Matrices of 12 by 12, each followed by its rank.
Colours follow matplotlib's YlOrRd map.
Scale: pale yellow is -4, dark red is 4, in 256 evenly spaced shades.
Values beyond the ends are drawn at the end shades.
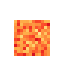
full rank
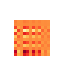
one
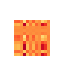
one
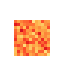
full rank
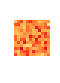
full rank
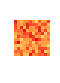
full rank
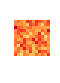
full rank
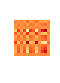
one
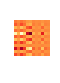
one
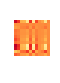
one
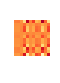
one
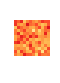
full rank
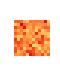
full rank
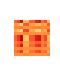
one
